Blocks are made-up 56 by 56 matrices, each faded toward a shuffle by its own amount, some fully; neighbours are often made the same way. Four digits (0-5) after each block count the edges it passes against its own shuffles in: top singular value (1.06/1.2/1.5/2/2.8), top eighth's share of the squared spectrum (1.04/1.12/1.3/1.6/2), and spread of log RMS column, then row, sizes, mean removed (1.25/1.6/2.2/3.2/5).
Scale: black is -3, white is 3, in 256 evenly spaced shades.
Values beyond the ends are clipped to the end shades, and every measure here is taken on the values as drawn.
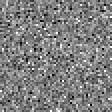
0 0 0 0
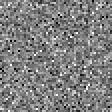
0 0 0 0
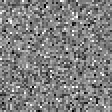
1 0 0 0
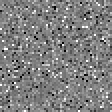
1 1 0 0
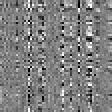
5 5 4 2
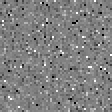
0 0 0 0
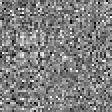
4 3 2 2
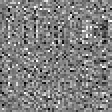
4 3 2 2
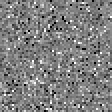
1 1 0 0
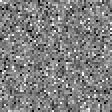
2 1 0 0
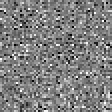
4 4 2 2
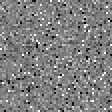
0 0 0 0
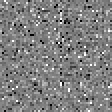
3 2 1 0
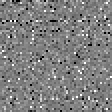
3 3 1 1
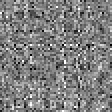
4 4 3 2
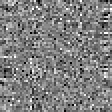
3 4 2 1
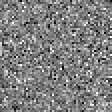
2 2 0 0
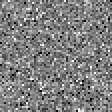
2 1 0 0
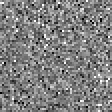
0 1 0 0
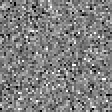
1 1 0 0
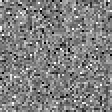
0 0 0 0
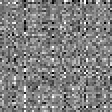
4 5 3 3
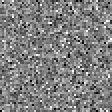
1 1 0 0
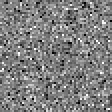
0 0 0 0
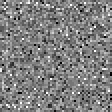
1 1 0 0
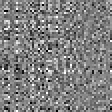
4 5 3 2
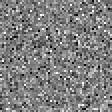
1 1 0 0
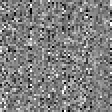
1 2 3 0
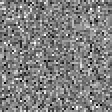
0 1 2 0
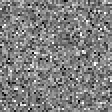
0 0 0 0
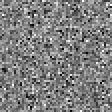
0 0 1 0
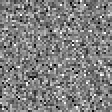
0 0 0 0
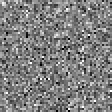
0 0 2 0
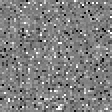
2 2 0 1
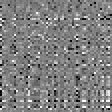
5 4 3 3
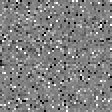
2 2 0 0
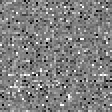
1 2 1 2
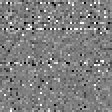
2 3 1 2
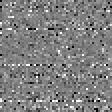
2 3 1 3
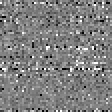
2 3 2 3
